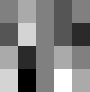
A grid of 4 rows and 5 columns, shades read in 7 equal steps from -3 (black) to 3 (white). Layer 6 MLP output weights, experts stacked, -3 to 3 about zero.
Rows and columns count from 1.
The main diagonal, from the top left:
0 2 0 3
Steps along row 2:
up down down down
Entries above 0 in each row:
1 1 2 3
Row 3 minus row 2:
2 -4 0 2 2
